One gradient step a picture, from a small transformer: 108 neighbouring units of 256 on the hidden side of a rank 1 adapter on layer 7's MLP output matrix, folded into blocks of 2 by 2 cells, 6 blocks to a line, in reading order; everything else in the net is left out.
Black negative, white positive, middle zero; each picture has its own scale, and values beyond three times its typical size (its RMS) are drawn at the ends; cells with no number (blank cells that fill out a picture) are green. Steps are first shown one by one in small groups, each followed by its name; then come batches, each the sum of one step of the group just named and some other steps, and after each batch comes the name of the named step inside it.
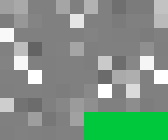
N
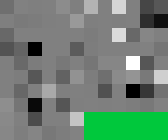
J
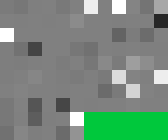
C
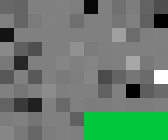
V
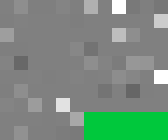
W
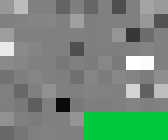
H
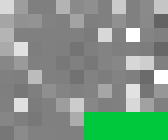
H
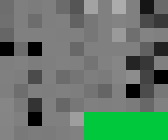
J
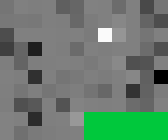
J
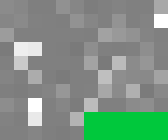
H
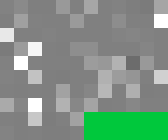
N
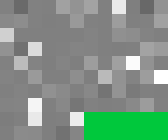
C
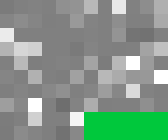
C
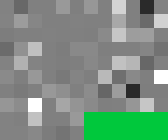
J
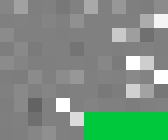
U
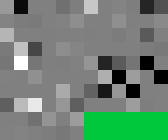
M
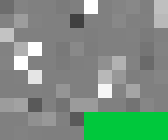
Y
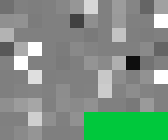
Y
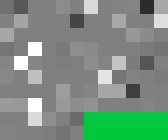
Y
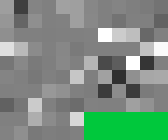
M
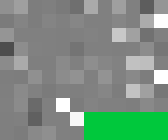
U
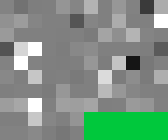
Y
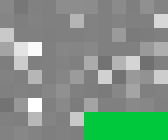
M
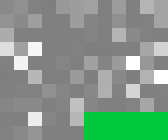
Y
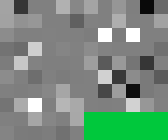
M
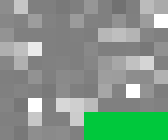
U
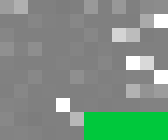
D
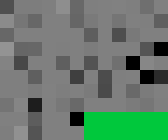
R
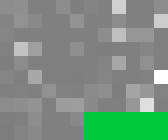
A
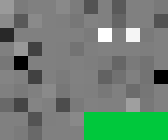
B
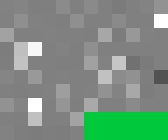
B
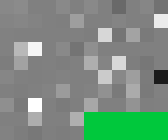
B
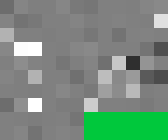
R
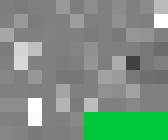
R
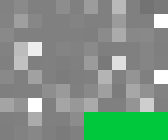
A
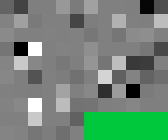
R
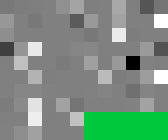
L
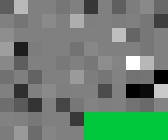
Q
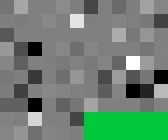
Q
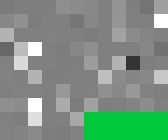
L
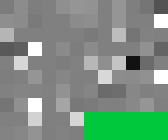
L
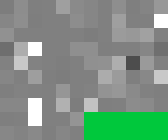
L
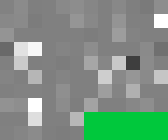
L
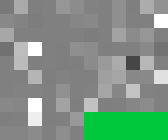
L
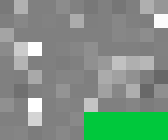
Q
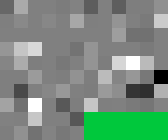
Q
